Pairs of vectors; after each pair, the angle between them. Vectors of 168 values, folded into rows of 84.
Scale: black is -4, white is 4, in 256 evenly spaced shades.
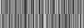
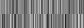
partly aligned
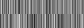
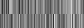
partly aligned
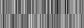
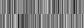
orthogonal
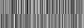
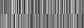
nearly opposite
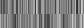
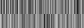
partly aligned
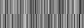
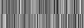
partly opposed
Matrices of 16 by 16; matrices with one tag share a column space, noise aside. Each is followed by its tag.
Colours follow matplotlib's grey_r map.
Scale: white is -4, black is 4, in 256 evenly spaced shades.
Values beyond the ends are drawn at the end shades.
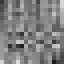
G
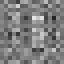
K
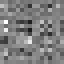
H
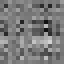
H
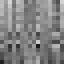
G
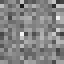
K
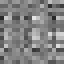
K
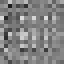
K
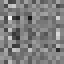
K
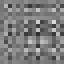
H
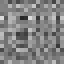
K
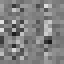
H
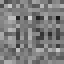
K
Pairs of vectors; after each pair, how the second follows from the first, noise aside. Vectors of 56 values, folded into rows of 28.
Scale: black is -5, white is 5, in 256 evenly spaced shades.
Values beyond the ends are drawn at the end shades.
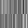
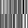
scaled up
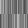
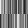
scaled up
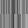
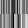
scaled up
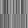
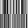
scaled up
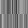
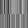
wrapped around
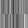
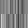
wrapped around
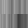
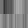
wrapped around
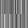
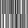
scaled up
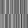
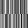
scaled up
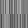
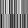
scaled up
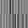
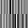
scaled up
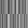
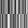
scaled up
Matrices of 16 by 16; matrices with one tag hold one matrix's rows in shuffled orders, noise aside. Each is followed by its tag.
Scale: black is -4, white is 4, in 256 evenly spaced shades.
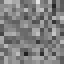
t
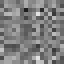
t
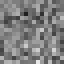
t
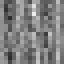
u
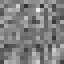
t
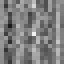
u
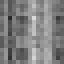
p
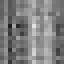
p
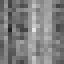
p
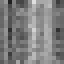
p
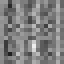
u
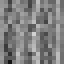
u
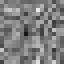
t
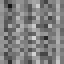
u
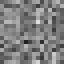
t
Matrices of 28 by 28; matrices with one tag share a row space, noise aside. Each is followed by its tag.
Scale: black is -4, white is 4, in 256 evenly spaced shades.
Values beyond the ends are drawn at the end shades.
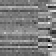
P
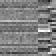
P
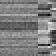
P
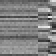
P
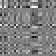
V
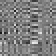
V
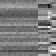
P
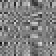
V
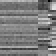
P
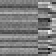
P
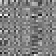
V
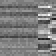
P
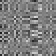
V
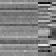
P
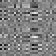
V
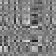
V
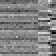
P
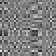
V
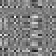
V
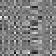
V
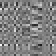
V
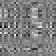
V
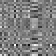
V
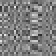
V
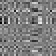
V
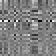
V
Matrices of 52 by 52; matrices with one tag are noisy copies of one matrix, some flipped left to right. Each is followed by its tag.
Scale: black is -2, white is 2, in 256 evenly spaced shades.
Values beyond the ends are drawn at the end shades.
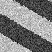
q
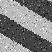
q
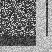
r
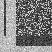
r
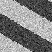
q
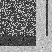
r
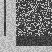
r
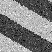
q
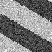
q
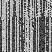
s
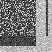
r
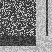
r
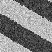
q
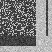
r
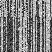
s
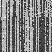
s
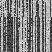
s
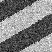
q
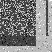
r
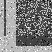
r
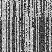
s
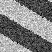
q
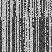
s
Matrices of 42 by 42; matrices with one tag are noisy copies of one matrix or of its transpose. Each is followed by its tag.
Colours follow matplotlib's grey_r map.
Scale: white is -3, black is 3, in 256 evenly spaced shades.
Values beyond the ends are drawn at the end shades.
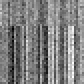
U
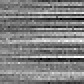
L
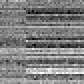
U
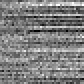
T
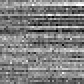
T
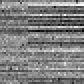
T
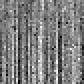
L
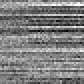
T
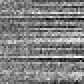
L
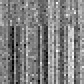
U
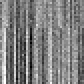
T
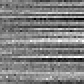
L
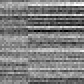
T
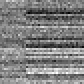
U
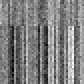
U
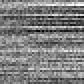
T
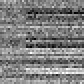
U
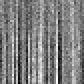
L
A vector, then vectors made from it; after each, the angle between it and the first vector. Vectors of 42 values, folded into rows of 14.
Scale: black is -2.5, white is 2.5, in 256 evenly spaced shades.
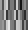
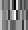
partly aligned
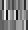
partly aligned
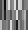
partly opposed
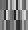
nearly opposite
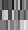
orthogonal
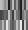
partly aligned
